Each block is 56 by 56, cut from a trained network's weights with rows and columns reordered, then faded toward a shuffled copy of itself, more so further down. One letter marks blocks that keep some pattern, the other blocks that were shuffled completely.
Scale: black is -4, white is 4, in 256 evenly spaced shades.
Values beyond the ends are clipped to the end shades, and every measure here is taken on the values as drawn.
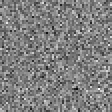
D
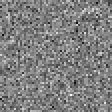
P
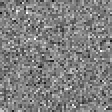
P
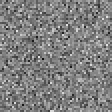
P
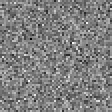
D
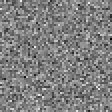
P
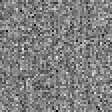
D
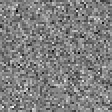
P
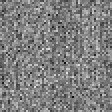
D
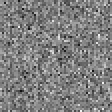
D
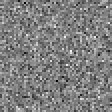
P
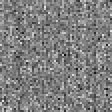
D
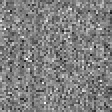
D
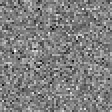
P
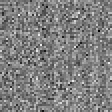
D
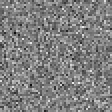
P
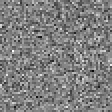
D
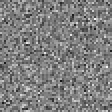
D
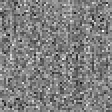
D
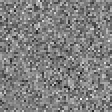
D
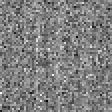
D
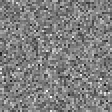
P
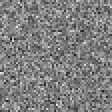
P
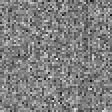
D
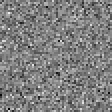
P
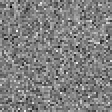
P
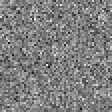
P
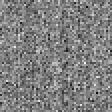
D
